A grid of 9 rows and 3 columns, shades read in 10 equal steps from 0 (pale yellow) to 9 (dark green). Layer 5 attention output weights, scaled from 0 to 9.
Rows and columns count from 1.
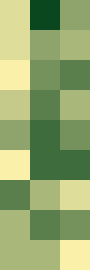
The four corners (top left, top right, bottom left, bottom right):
1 4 3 0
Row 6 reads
0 7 7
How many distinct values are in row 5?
3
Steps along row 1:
up down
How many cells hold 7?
3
